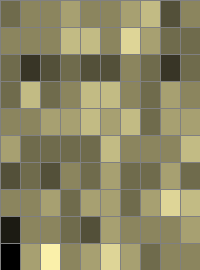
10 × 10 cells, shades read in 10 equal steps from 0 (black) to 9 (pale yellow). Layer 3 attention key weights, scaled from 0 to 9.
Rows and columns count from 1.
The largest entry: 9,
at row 10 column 3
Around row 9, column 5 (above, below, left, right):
6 6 4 6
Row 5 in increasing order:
4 5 5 6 6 6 6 6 7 7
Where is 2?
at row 3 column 2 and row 3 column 9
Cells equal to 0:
1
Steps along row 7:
up down up down up down same up down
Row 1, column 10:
5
